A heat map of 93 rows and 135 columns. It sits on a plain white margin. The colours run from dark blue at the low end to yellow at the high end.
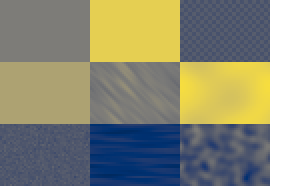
The table splits into 3 rows of 3 panels. Panel 1,1: middling, flat. Panel 1,2: very high, flat. Panel 1,3: low, checkered, faint in contrast. Panel 2,1: high, flat. Panel 2,2: middling, slanting down to the right, faint in contrast. Panel 2,3: very high, smooth, faint in contrast. Panel 3,1: low, fine-grained, faint in contrast. Panel 3,2: very low, streaked across, faint in contrast. Panel 3,3: low, blotchy.
